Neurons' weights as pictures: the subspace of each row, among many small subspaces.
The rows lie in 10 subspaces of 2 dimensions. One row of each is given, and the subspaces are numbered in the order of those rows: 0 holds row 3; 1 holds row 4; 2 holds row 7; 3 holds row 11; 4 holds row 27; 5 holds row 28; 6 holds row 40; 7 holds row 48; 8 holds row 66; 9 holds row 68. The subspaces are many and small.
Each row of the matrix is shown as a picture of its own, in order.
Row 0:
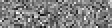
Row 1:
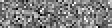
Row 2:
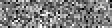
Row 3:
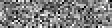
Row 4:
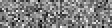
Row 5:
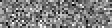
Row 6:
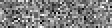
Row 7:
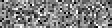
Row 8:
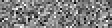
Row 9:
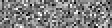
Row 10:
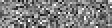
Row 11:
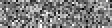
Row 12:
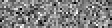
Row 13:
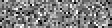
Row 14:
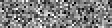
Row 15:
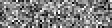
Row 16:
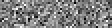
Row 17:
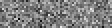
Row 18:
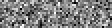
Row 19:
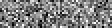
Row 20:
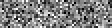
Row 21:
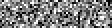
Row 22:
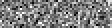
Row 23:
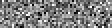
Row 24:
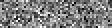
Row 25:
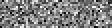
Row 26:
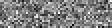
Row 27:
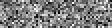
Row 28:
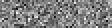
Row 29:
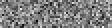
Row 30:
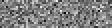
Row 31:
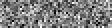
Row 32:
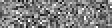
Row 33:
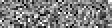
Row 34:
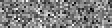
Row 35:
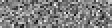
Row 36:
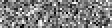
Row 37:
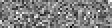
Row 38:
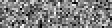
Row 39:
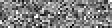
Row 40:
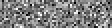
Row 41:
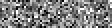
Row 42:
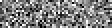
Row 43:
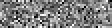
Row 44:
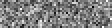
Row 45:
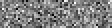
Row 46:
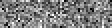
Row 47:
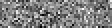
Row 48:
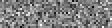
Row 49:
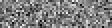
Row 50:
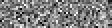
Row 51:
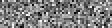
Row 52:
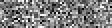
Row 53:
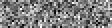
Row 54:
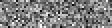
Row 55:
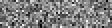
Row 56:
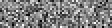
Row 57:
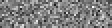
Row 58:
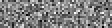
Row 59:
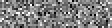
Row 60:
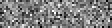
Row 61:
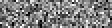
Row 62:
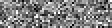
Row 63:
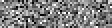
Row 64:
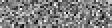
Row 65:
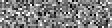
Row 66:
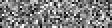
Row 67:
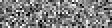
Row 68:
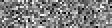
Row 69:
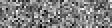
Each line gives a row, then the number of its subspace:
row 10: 8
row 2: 3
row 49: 7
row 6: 9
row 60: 9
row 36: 3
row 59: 7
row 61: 2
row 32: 8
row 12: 3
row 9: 6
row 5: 7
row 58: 6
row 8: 5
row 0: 3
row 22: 4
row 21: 4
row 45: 6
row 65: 7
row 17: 1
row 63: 9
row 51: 6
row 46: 6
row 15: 0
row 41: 5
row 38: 5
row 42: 7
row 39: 4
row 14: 1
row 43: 0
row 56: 1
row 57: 8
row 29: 8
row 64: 8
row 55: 2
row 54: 2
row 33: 0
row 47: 3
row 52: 9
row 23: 6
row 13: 2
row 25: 9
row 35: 8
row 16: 5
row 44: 3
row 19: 1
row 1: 2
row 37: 4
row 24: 2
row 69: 5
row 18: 5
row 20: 1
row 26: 4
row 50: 0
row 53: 0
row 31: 0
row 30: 9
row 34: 1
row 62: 4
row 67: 7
